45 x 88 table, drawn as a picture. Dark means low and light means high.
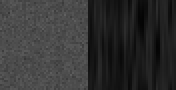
The table splits into one row of 2 panels. Panel 1,1: low, fine-grained, faint in contrast. Panel 1,2: very low, streaked downward, faint in contrast.
